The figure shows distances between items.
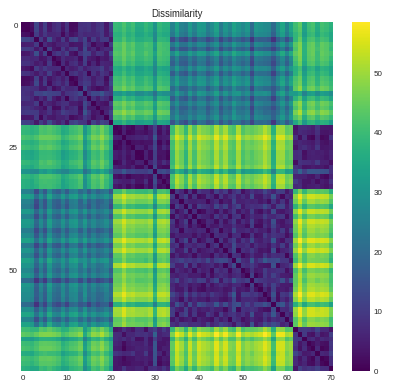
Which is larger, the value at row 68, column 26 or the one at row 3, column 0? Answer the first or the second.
the second
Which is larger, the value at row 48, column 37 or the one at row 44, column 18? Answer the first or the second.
the second
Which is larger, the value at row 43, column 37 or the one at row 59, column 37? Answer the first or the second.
the second
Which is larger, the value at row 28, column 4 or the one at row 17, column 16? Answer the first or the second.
the first
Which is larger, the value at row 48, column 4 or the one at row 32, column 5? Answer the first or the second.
the second
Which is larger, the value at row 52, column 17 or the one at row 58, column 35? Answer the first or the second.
the first
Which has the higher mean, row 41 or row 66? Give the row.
66
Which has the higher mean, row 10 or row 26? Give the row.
26
